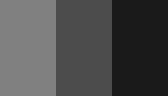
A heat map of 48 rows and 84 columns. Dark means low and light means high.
The table splits into one row of 3 panels. Panel 1,1: middling, flat. Panel 1,2: low, flat. Panel 1,3: very low, flat.
